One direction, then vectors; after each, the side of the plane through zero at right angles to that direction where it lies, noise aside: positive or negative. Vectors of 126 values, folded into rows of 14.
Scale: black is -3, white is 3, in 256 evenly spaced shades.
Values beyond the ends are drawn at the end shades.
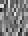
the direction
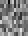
negative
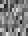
positive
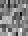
negative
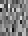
positive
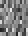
negative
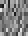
negative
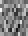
negative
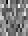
positive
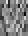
negative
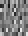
negative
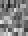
negative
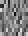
negative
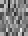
negative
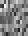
negative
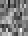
negative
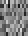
negative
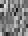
negative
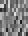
positive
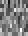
negative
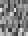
negative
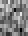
positive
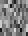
positive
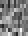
negative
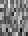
positive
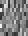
negative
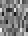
negative
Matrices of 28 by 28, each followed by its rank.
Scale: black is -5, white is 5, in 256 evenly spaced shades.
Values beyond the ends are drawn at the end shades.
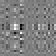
two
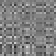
two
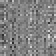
five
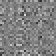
five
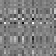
two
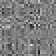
five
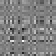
two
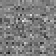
five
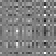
two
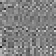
five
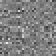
five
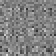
five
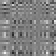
two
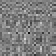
five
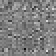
five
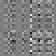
two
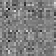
five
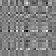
two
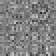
five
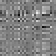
two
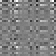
two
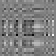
two
